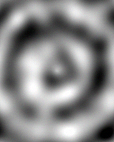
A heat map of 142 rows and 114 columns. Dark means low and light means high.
Ninth with the highest average: bottom middle. Rings: centred on the centre. Grain: smooth. Lone odd cells: none.
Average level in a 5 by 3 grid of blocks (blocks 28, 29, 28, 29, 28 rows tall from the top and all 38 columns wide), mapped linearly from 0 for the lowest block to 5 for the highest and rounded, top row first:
223
021
421
452
251
